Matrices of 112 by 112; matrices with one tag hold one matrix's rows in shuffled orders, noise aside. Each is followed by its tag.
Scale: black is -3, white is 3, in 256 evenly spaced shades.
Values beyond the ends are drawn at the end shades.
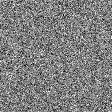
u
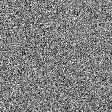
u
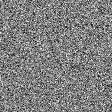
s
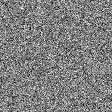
s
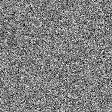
s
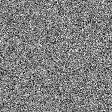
s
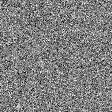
u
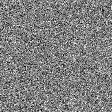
u
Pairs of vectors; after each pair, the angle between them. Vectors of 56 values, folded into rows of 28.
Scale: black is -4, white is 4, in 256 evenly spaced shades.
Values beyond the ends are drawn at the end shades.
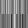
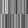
orthogonal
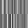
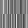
partly aligned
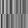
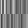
nearly parallel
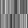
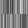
partly opposed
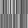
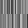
nearly opposite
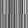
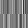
partly opposed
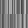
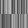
partly aligned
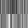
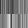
nearly parallel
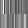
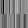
nearly opposite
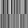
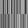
nearly parallel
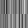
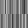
nearly opposite
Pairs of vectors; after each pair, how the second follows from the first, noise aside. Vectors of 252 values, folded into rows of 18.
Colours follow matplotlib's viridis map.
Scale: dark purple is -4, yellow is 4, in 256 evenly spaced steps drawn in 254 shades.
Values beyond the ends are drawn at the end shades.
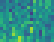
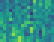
copied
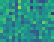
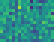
copied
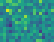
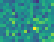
wrapped around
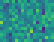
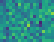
wrapped around
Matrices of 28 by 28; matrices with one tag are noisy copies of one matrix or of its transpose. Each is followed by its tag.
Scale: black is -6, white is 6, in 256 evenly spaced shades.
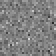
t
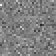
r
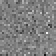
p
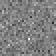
t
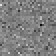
r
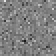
r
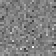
p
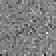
p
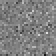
p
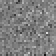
p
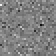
r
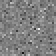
t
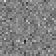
r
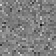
r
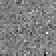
p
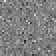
r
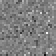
p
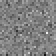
p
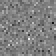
t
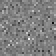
t
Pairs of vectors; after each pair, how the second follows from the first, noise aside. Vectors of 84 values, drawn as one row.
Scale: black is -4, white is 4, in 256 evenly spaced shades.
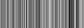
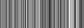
negated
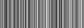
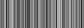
sign-scrambled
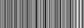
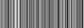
wrapped around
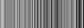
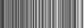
negated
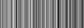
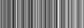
negated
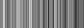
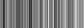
negated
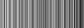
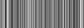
sign-scrambled
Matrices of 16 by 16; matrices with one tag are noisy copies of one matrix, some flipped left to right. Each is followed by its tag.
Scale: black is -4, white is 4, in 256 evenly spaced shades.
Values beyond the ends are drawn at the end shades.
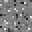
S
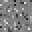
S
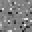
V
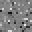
V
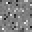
S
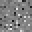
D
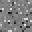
V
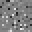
D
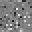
D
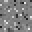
S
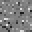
V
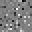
D
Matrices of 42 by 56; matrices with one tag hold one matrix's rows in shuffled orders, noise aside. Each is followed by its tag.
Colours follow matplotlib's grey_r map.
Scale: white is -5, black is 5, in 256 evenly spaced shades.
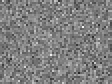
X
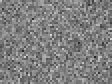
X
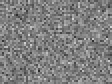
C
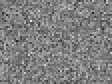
C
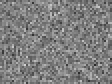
X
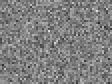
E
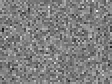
E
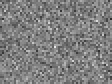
E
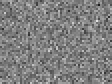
E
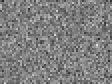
E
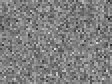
E
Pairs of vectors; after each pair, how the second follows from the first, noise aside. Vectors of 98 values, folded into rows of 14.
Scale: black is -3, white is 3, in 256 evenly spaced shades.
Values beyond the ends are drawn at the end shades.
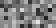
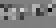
partly zeroed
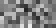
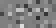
partly zeroed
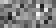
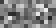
sign-scrambled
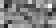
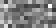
sign-scrambled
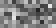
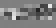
partly zeroed
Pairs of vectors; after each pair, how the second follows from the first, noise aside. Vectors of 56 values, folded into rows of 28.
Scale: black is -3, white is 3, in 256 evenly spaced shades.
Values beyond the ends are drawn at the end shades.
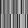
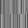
shrunk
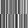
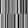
negated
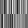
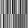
negated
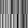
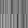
shrunk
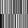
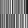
reversed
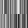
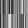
reversed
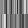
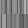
shrunk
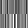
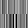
negated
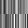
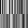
reversed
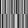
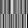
reversed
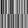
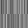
shrunk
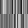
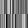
reversed
